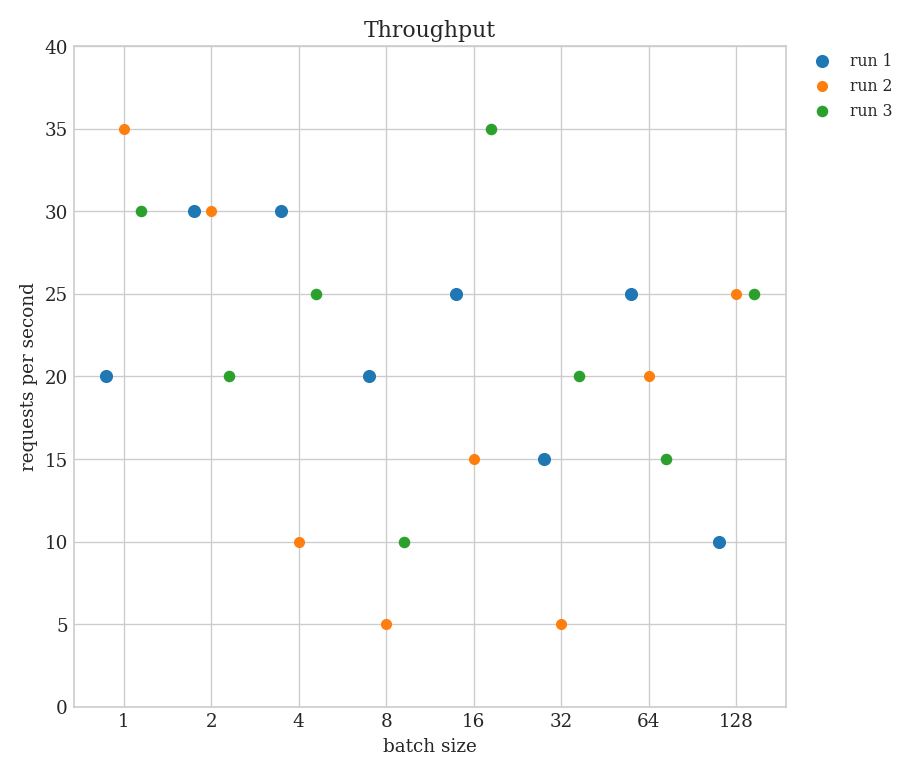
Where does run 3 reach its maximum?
16
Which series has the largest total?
run 3
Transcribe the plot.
Title: Throughput
x-axis: batch size, ticks 1 2 4 8 16 32 64 128
y-axis: requests per second, ticks 0 5 10 15 20 25 30 35 40
Legend: run 1, run 2, run 3
Values:
run 1: 20 30 30 20 25 15 25 10
run 2: 35 30 10 5 15 5 20 25
run 3: 30 20 25 10 35 20 15 25
